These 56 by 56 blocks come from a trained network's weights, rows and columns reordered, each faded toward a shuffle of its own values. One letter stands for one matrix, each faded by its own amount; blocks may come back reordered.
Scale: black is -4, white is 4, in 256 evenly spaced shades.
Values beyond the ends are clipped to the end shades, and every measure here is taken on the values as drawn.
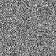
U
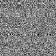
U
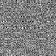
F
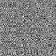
F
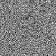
U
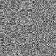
F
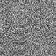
U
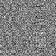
U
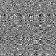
F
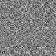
F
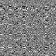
F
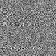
F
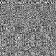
U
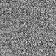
U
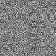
U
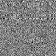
U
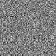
U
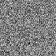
U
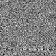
U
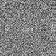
U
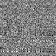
U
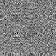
F
